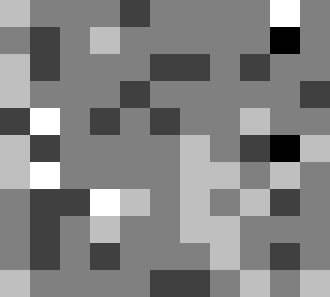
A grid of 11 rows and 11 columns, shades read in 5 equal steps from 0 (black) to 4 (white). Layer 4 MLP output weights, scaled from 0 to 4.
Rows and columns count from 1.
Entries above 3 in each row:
1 0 0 0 1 0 1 1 0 0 0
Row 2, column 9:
2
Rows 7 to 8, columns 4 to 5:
2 2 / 4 3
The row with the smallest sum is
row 3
